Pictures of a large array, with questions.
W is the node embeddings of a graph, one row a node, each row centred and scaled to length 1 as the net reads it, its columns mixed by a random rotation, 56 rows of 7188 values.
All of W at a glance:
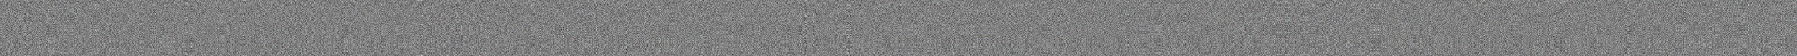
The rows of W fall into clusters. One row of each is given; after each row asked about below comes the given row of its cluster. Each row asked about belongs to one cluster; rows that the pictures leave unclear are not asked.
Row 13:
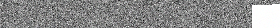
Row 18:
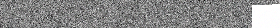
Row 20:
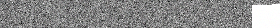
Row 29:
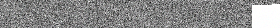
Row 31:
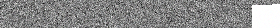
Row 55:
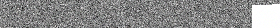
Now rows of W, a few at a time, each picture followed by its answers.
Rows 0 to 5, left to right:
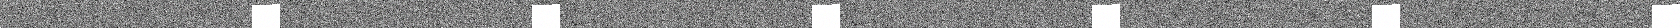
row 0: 55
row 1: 13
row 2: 20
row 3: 20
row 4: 29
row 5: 29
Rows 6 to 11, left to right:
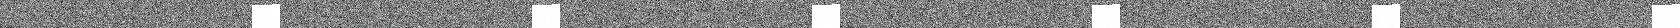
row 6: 18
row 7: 20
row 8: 29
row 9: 18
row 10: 31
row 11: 18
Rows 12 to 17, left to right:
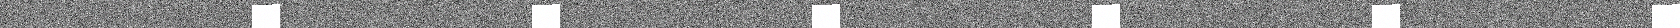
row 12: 31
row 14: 13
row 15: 55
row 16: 55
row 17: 20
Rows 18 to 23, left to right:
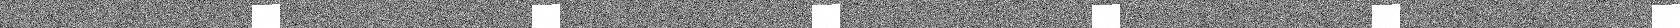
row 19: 20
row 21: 13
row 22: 55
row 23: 18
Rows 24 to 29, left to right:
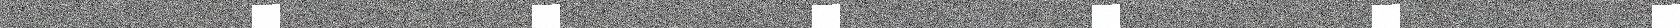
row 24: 55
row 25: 29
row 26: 31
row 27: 29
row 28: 55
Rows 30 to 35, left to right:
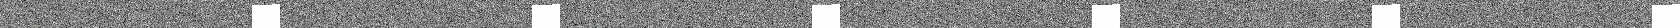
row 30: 29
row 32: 20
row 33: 31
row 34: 29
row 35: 55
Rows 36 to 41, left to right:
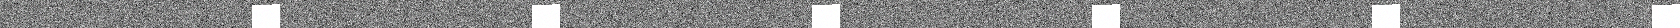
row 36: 13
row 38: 18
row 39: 13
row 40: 18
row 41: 18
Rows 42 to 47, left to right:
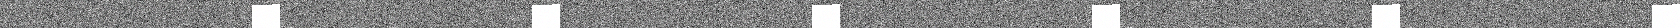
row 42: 18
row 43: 31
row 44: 13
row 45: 13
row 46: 31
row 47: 31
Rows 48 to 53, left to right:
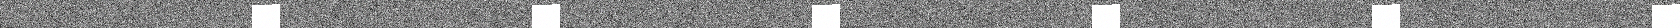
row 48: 18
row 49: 29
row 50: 18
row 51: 18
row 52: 29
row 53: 29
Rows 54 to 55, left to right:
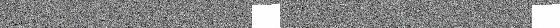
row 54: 20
